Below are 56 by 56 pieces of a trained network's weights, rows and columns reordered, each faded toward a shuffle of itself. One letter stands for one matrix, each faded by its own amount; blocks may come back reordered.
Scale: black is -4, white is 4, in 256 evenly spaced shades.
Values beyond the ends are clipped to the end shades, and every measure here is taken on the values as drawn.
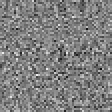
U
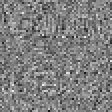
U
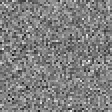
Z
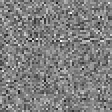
U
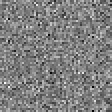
U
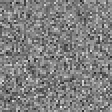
Z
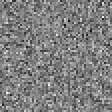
Z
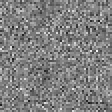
U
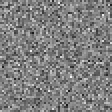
Z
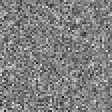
Z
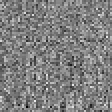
U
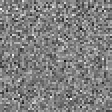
U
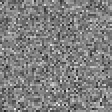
Z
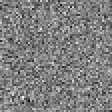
Z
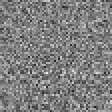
U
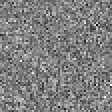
Z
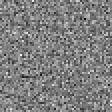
Z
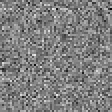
U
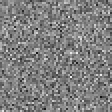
Z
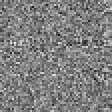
U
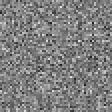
U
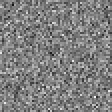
Z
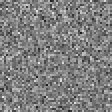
Z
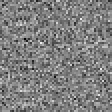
Z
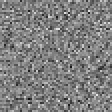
U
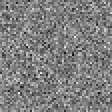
Z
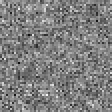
U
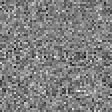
U
